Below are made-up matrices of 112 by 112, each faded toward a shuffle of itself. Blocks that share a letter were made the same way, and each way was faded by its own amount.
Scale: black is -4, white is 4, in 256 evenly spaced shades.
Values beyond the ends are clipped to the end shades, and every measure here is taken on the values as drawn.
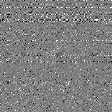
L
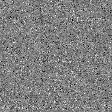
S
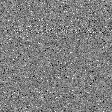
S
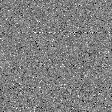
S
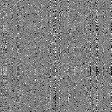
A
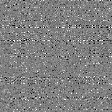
L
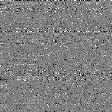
L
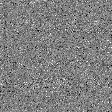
S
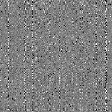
A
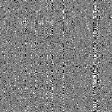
A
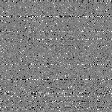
L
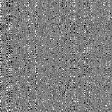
A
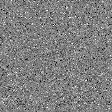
S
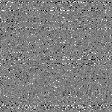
L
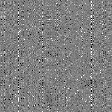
A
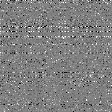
L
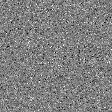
S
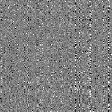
A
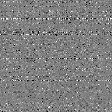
L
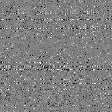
L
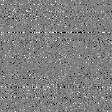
L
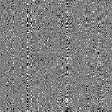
A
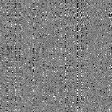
A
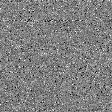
S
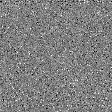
S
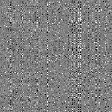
A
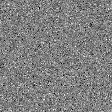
S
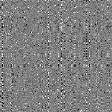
A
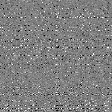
L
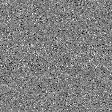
S
